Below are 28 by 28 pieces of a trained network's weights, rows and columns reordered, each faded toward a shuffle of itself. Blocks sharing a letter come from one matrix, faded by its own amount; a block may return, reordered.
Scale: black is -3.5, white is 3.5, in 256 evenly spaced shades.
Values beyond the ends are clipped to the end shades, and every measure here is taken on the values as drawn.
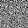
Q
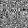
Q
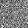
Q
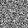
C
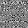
Q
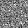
C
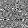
Q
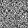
C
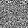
Q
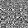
Q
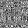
Q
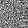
C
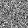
C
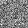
C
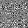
Q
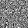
C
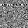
Q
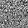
C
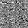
Q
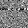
Q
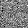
C
